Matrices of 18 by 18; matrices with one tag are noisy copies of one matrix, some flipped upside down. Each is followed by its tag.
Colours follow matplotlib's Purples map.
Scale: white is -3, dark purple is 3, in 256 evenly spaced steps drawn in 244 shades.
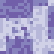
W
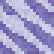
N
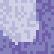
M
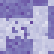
W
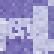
W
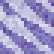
N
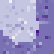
M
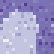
M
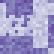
W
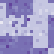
W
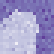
M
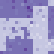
W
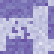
W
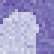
M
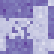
W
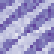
N
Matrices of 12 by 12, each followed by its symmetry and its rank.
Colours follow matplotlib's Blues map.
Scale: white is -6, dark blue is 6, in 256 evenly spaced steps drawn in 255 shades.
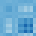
symmetric, rank one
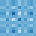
symmetric, rank one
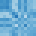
symmetric, rank two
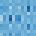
neither, rank two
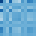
symmetric, rank one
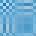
symmetric, rank one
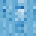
neither, rank two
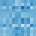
neither, rank two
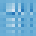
neither, rank one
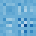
symmetric, rank two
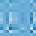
neither, rank one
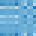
neither, rank one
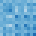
symmetric, rank two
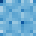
symmetric, rank two
